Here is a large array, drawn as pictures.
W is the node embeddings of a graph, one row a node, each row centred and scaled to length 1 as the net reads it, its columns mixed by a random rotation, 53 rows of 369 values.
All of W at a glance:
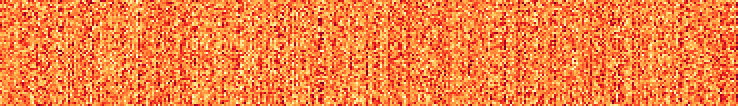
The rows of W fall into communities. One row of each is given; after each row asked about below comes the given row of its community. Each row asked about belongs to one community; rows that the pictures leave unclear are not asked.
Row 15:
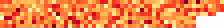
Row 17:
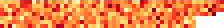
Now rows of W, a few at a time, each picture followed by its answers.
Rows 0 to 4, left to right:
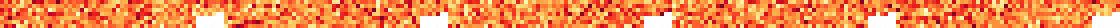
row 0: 15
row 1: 15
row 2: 17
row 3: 15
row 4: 15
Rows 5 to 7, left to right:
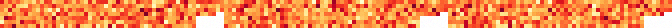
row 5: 15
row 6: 17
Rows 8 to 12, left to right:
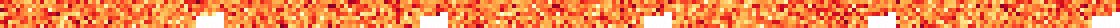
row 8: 15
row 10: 17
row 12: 17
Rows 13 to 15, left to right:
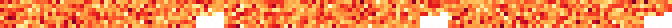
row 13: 15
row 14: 15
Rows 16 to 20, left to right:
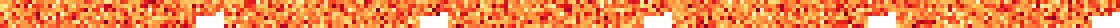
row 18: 15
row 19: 17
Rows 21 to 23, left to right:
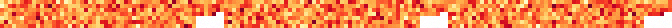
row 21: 17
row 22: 17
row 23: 17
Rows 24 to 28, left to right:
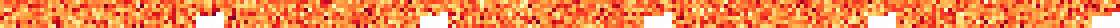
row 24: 17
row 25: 15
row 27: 15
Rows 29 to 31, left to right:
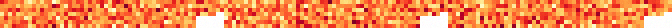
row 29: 15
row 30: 15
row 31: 15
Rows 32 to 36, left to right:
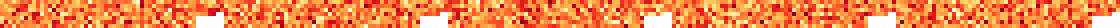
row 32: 17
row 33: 17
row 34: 15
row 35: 17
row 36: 17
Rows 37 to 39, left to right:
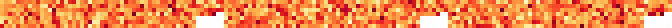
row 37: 17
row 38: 15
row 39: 17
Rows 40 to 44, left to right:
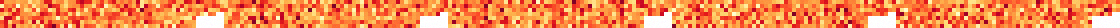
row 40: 15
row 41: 17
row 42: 17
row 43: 17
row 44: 17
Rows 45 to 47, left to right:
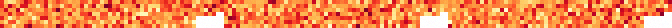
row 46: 15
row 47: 17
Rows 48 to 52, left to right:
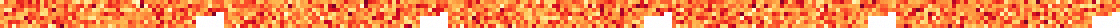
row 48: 17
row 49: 17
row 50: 17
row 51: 17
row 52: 15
